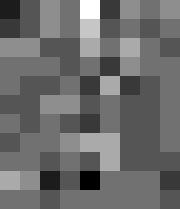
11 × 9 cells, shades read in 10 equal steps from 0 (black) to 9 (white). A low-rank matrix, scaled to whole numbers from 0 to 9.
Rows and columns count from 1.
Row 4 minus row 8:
1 0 0 -2 -2 -4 2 1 0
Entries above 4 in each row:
4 2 4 1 1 2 0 3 1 2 0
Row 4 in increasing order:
2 3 4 4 4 4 4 4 5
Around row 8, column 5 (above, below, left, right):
2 3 5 6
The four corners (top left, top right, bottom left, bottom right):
1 5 4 3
